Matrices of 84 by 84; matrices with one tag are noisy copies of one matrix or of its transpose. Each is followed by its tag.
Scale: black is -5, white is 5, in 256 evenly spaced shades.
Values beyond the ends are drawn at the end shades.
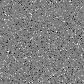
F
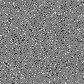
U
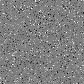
U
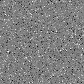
F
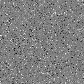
U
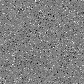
U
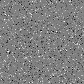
F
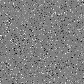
U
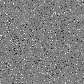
U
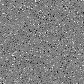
U
